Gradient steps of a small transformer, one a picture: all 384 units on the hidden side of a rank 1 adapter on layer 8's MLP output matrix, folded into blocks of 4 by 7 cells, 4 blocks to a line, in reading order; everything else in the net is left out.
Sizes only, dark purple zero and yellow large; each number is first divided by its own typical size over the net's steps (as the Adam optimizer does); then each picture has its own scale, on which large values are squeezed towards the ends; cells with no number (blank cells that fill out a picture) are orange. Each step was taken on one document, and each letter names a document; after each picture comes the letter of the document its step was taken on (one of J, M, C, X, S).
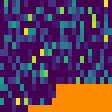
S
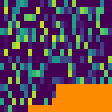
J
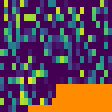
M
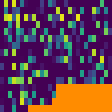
M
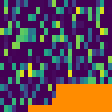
J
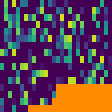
M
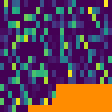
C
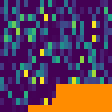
S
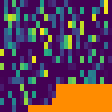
M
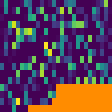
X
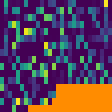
X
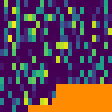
S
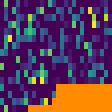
S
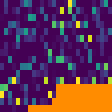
X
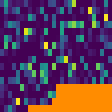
X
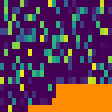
J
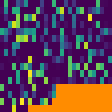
C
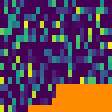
J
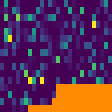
S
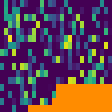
M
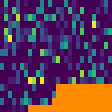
S
